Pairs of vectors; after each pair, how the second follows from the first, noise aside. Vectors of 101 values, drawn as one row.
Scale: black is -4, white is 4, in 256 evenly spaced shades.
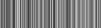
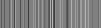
partly zeroed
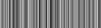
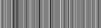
partly zeroed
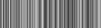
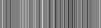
partly zeroed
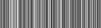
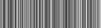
shuffled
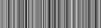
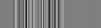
partly zeroed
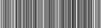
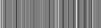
partly zeroed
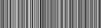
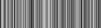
shuffled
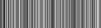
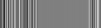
partly zeroed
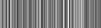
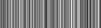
shuffled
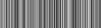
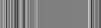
partly zeroed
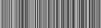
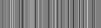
partly zeroed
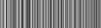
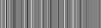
partly zeroed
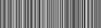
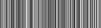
shuffled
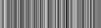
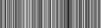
shuffled
